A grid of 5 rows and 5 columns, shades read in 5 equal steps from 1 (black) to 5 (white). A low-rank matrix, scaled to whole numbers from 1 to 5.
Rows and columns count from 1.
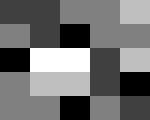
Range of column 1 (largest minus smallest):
2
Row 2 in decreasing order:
3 3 3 2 1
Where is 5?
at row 3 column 2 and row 3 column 3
